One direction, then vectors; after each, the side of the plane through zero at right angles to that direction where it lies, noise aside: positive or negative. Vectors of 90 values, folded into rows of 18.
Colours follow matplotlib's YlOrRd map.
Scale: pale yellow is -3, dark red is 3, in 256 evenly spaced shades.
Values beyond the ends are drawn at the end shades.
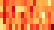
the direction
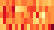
positive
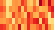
negative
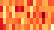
negative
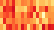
positive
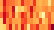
positive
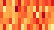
negative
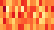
positive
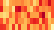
negative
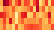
positive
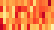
negative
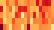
negative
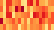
negative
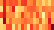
positive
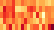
positive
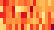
positive
